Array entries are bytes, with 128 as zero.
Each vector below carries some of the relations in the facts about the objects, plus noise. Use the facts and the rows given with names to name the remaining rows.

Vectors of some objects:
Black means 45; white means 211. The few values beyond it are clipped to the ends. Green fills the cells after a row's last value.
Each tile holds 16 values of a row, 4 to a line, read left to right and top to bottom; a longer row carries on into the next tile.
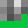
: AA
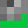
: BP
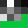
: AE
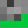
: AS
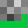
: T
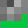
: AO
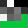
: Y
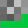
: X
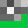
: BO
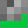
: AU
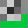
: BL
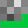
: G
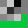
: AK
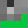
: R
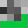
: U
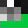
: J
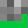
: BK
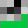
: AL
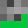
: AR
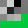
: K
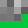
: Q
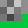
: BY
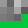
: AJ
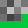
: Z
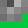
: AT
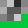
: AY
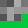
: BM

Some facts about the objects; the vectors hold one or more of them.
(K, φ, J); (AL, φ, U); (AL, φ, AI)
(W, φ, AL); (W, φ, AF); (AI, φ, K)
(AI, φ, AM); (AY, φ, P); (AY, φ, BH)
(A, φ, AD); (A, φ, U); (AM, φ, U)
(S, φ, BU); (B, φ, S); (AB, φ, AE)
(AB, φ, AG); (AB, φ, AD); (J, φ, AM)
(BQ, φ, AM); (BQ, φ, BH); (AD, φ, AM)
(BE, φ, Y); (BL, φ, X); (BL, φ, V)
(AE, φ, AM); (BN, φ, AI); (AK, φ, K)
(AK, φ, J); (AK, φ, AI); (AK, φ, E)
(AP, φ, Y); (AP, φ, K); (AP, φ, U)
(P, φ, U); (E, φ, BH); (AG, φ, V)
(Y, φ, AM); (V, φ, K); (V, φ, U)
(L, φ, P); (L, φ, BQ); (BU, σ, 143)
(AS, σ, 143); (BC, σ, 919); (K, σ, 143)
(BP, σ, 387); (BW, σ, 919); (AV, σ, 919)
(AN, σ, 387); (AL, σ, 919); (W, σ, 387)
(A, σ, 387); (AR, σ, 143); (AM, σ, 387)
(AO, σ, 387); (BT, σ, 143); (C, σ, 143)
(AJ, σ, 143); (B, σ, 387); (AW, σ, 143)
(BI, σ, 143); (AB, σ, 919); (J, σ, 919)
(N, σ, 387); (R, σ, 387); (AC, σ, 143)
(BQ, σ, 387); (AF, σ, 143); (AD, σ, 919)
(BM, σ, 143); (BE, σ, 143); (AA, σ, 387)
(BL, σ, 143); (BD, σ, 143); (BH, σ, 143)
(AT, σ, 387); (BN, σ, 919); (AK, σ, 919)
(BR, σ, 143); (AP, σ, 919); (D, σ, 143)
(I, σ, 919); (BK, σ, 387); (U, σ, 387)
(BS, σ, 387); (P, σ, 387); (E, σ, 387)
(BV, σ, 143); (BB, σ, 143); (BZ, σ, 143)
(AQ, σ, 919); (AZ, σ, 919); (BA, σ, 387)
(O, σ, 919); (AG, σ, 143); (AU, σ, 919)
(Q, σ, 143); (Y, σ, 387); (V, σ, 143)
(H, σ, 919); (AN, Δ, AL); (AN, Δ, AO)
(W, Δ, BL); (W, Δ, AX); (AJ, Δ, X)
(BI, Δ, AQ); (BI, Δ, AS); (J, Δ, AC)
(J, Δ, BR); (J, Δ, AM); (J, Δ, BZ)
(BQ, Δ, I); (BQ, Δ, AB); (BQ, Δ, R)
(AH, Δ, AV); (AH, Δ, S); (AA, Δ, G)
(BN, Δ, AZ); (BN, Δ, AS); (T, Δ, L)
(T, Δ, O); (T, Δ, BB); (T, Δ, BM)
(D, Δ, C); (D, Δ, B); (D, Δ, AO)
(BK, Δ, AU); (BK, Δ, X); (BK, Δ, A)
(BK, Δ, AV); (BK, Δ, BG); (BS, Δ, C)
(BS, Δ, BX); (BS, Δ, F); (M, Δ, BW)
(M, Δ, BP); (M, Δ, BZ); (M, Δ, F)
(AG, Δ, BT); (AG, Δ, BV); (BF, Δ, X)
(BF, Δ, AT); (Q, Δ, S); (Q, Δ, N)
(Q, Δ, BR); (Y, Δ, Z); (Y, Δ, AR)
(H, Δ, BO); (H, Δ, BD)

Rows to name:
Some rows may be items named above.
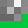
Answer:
AX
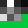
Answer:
AE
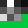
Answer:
AE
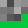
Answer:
BI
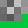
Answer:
X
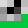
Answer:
V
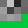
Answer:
BE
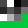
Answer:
AM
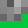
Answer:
AF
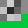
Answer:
BL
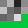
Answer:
S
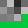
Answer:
L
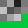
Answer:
B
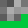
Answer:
O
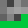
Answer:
AR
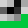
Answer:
P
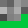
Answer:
BH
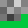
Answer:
T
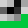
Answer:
P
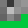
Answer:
I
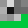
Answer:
W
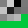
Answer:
K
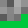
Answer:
BU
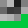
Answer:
A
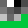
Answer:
AI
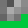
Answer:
BW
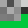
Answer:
H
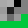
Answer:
BN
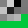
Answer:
K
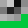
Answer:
AP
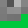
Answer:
BA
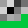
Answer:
AG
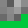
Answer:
AW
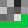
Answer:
S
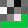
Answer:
E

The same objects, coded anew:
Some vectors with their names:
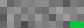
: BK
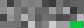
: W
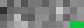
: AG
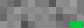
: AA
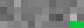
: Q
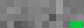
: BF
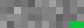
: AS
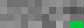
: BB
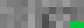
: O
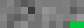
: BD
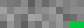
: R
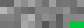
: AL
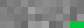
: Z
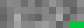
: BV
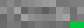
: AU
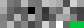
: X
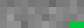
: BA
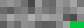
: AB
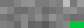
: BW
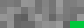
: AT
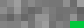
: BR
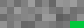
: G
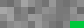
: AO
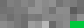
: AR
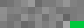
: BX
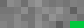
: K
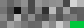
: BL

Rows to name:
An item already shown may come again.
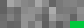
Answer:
AK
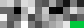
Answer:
B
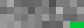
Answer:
AE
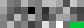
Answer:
X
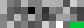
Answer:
X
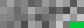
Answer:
L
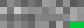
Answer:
BH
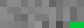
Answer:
AI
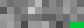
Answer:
Y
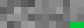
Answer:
BI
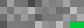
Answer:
AY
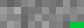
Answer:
U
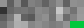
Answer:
AG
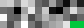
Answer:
B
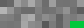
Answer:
AL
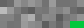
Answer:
AL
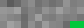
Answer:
U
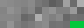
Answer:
AM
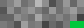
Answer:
J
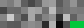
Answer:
BN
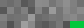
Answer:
H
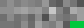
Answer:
E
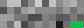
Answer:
BE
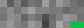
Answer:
T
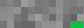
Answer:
AT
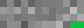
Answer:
P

